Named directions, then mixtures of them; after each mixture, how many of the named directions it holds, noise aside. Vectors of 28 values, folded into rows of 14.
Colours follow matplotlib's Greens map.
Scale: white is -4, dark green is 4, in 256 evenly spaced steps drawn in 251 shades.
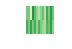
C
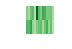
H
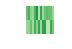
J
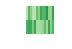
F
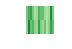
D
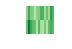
three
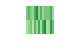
one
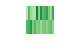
three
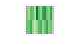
one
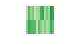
three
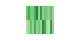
one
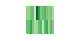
one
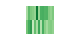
three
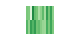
one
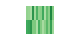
three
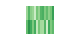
two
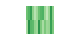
one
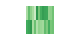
two
